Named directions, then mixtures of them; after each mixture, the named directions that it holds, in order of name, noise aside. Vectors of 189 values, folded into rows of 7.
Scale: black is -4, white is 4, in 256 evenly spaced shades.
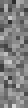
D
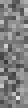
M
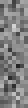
D, M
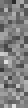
D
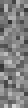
D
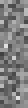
M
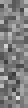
M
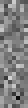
D, M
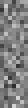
D, M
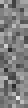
D, M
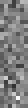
D, M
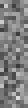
M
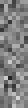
D, M
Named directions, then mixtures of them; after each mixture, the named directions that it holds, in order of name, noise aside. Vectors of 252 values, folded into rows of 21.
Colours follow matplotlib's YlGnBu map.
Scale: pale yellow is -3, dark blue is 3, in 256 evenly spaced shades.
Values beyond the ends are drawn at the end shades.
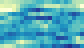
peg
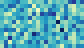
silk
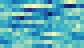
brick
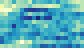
brick, peg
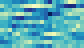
brick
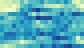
peg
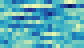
brick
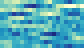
brick, peg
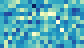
brick, silk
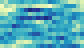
brick, peg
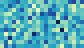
silk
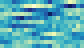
brick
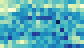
peg, silk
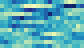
brick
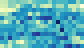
peg, silk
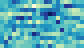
brick, silk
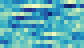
brick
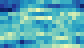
peg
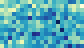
peg, silk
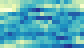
peg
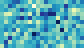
brick, silk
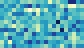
brick, silk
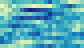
brick, peg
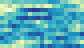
brick, peg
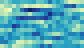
brick, peg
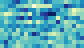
brick, silk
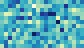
brick, silk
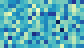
silk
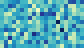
silk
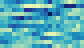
brick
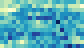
peg, silk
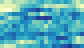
peg
